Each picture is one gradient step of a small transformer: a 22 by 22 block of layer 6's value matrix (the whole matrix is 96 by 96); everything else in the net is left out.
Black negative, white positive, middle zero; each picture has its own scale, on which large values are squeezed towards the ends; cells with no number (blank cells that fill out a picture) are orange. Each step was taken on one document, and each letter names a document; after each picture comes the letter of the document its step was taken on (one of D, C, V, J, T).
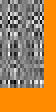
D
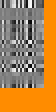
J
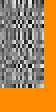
J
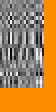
D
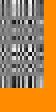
J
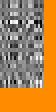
D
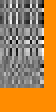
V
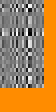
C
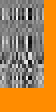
C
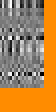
V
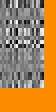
V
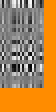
J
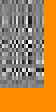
C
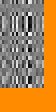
C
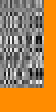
D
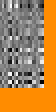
V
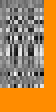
D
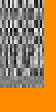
D
